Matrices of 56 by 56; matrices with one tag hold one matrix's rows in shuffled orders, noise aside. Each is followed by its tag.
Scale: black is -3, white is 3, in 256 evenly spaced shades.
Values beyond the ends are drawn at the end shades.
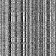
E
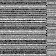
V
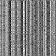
E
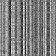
E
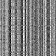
E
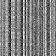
E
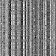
E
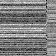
V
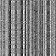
E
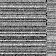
V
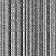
E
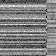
V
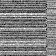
V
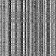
E
